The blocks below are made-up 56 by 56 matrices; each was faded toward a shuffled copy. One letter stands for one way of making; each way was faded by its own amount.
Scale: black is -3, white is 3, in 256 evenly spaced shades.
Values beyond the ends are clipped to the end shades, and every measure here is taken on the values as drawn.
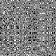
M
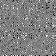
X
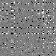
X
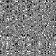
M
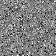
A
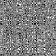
M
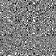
M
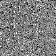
A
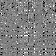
X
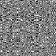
M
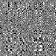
M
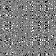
X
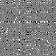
X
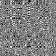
M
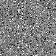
A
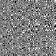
M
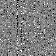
A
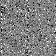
A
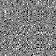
M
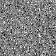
A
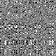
M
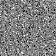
A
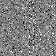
A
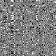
M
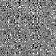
M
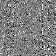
A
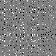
X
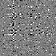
X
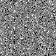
A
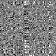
M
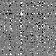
X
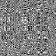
M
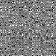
M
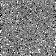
A
